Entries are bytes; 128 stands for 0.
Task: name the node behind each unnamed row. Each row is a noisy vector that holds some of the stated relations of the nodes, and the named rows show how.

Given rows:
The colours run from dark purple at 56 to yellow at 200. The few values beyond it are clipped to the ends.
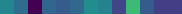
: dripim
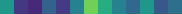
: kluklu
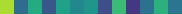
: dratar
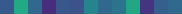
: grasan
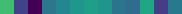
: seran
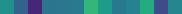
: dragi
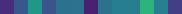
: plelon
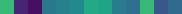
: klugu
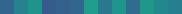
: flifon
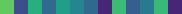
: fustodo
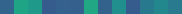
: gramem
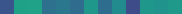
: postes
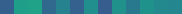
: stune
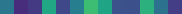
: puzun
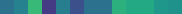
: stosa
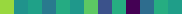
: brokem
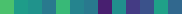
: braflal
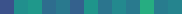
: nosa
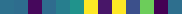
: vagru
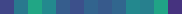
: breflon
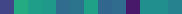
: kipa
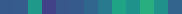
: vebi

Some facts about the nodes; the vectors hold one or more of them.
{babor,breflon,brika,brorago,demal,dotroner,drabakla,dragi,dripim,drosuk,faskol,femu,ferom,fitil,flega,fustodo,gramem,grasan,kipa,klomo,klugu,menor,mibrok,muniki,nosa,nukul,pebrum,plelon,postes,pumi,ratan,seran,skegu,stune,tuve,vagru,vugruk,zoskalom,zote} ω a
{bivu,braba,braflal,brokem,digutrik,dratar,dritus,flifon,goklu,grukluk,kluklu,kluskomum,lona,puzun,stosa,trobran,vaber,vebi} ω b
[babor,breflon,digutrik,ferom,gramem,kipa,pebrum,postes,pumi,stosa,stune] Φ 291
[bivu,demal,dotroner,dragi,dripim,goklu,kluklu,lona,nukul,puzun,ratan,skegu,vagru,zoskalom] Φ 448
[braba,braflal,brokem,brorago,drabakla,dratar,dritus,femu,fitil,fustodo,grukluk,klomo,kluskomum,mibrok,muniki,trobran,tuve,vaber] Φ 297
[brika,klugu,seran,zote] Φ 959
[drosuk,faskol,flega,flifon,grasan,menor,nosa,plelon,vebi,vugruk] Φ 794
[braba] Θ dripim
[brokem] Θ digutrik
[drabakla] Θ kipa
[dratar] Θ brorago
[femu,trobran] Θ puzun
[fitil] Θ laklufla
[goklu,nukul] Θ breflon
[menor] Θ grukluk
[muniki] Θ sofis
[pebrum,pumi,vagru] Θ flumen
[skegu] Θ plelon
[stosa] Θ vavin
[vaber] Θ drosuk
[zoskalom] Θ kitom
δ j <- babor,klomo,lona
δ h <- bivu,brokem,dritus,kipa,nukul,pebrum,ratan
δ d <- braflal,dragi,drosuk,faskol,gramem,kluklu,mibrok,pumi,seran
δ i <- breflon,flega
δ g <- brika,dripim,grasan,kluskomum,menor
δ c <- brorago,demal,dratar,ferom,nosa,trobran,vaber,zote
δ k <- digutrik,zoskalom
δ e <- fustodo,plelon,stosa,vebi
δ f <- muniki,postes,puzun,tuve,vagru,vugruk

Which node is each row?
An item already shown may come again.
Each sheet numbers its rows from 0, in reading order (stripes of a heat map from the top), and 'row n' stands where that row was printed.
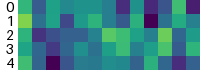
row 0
grukluk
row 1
muniki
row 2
zoskalom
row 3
goklu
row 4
brika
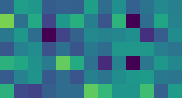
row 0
gramem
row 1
muniki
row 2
menor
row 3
flega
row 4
dritus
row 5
flega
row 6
skegu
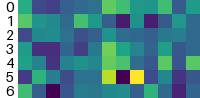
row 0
skegu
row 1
mibrok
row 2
drosuk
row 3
kluklu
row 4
nukul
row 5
pumi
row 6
brika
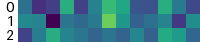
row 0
puzun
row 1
lona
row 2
digutrik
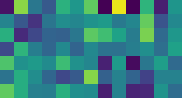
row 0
pebrum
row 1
demal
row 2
zoskalom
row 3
faskol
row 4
tuve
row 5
babor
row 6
klomo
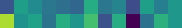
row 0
vugruk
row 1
brokem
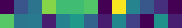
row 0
flumen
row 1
kluskomum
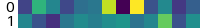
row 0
pumi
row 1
demal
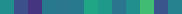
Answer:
dotroner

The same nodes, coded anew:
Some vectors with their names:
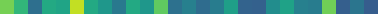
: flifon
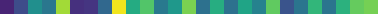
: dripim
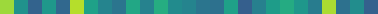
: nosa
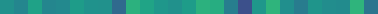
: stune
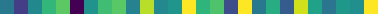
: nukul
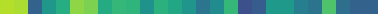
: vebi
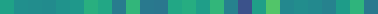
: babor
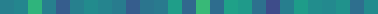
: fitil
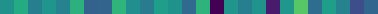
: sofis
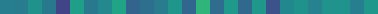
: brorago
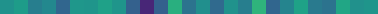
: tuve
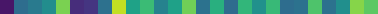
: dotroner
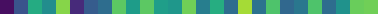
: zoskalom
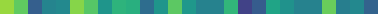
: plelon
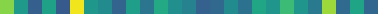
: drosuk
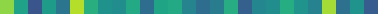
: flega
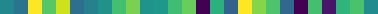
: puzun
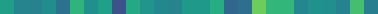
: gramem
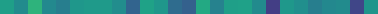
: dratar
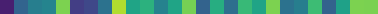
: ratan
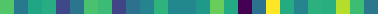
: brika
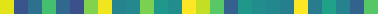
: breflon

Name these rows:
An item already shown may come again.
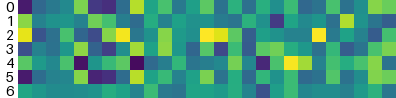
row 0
dotroner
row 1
menor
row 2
breflon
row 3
kluklu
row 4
seran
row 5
dotroner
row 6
babor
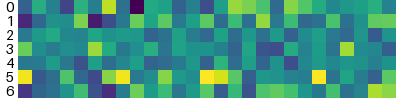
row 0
pebrum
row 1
skegu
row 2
dritus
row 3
grasan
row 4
brorago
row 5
breflon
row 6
dragi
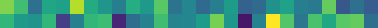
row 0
flifon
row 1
klugu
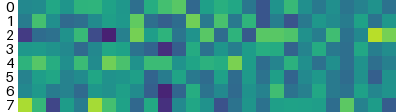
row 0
digutrik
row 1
fustodo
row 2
dragi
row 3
muniki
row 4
stosa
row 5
dritus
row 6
tuve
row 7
vugruk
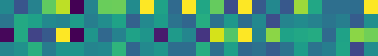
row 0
goklu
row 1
grukluk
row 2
vagru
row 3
kluskomum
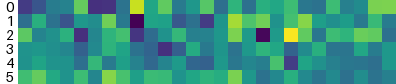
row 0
demal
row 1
pumi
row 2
zote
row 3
muniki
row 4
braflal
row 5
stosa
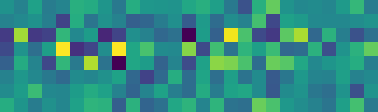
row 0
kipa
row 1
mibrok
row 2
flumen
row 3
lona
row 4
pebrum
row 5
klomo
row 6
brokem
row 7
postes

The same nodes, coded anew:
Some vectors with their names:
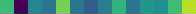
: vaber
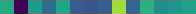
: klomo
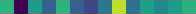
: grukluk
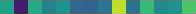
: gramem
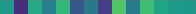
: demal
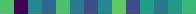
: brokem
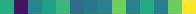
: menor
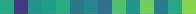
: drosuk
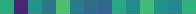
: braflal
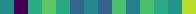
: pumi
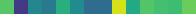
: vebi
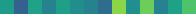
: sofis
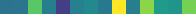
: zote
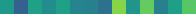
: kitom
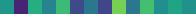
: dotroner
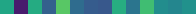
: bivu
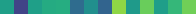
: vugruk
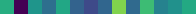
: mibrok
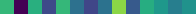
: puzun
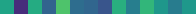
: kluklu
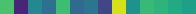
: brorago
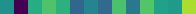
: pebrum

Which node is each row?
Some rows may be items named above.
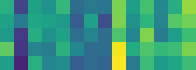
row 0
flifon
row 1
breflon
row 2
kipa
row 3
vebi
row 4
postes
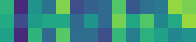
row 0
goklu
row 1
flega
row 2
lona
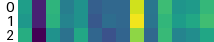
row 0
babor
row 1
postes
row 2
mibrok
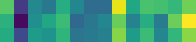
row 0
vebi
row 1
menor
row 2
flifon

